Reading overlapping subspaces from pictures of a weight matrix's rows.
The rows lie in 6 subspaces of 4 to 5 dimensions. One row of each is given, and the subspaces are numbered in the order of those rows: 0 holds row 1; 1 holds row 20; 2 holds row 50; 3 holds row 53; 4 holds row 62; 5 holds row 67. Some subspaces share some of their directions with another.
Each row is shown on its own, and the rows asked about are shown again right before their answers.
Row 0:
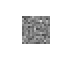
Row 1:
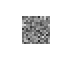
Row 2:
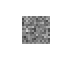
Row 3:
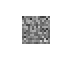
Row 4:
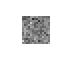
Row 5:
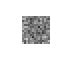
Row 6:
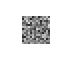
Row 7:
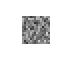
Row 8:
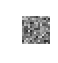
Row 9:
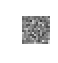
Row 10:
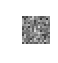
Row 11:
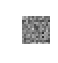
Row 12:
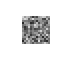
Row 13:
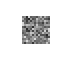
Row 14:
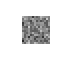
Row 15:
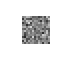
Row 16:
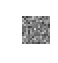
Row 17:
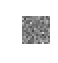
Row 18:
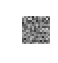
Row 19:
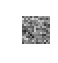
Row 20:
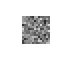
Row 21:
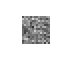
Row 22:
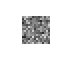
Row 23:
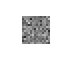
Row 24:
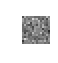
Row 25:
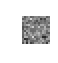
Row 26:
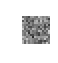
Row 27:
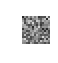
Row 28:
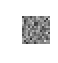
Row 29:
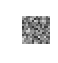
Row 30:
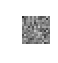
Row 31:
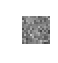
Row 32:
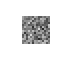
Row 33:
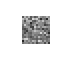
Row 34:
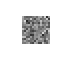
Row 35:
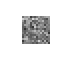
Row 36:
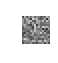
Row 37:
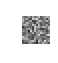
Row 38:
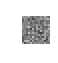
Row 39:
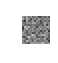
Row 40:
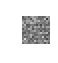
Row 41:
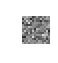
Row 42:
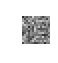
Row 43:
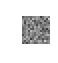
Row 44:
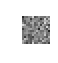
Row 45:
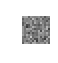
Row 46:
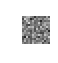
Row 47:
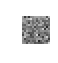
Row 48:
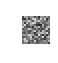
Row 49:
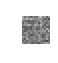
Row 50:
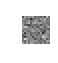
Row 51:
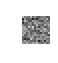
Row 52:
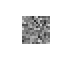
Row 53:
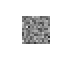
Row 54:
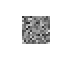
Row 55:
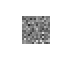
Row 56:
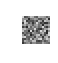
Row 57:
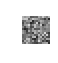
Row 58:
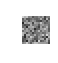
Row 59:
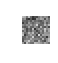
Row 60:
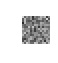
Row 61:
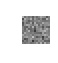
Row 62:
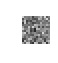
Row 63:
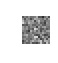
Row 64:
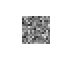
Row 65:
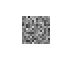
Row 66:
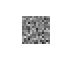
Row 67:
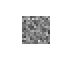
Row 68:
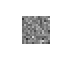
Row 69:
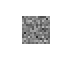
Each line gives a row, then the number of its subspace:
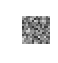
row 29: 1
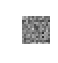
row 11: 4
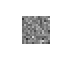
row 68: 2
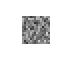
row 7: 5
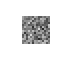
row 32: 1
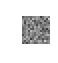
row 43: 5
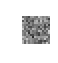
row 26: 2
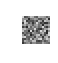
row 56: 5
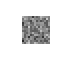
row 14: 3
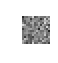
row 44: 1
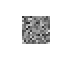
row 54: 5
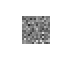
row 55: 4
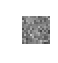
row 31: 2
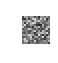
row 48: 0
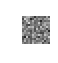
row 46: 1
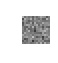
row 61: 2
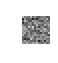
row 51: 5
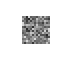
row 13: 0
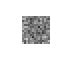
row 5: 2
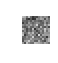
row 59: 0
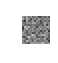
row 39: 4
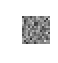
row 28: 5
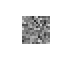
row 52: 1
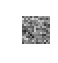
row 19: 3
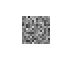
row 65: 0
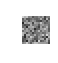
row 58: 0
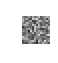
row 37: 5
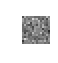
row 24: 3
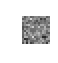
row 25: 2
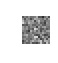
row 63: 1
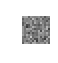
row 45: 0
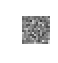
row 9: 3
